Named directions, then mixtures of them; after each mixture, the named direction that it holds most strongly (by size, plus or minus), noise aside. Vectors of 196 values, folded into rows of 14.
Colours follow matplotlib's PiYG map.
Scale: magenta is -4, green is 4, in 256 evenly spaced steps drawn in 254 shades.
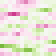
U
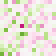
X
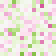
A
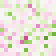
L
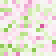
X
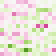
U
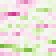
U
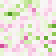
L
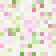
A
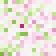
X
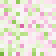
X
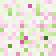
L
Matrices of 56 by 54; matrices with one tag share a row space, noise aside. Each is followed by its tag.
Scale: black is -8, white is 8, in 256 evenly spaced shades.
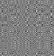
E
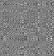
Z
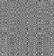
E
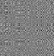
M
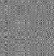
M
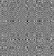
E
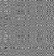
M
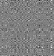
E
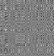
M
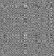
Z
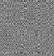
Z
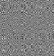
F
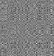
E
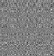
E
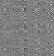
Z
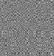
E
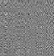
M
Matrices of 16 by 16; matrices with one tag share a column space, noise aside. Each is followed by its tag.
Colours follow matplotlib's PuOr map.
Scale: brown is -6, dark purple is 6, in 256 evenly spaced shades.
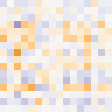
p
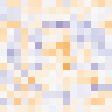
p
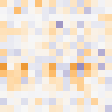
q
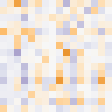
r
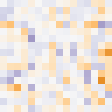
p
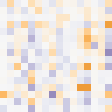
p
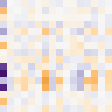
q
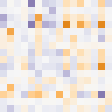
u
